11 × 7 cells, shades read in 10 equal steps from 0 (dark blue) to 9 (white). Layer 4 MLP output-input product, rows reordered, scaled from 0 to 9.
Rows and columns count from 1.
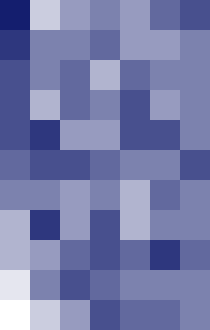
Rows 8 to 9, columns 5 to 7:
6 4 4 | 3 1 3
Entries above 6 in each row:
1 0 0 0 0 0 0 0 0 1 2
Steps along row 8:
down up down up down same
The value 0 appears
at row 1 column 1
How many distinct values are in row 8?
5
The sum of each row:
26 26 26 26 21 20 30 28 23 29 33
